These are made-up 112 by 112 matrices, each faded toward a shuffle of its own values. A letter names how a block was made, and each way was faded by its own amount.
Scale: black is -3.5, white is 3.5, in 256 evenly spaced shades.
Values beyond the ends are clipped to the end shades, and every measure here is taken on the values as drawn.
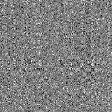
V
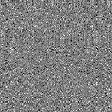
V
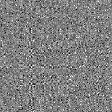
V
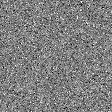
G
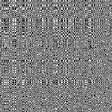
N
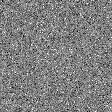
G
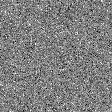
G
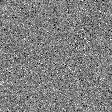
G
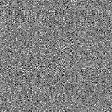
V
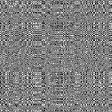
N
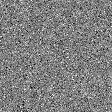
G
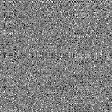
V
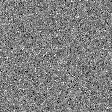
G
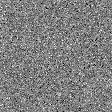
G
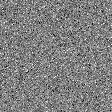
G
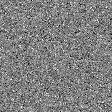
G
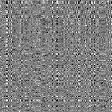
N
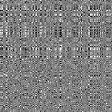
N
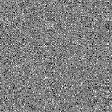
V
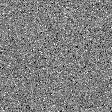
G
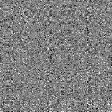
V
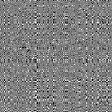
N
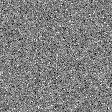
G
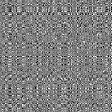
N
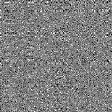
V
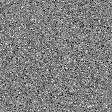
G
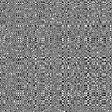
N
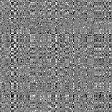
N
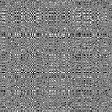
N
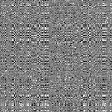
N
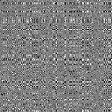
N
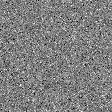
G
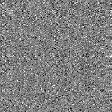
V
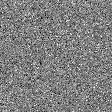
G
